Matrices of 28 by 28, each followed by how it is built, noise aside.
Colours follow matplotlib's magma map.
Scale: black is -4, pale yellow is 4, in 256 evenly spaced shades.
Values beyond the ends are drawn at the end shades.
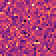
noise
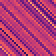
Toeplitz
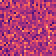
noise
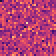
noise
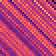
Toeplitz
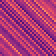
Toeplitz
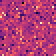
noise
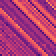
Toeplitz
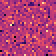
noise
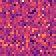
noise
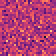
noise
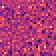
noise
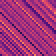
Toeplitz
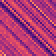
Toeplitz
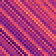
Toeplitz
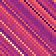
Toeplitz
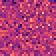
noise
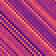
Toeplitz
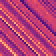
Toeplitz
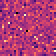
noise
